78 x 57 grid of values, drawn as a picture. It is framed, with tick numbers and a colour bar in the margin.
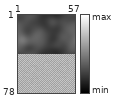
It is made of 2 by 1 panels. Panel 1,1: low, smooth. Panel 2,1: high, checkered.
